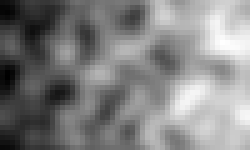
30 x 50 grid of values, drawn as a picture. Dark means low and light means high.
Slope: up to the right. Grain: blotchy. Stripes: none. Average level on the scale: 50%. Lone odd cells: none.
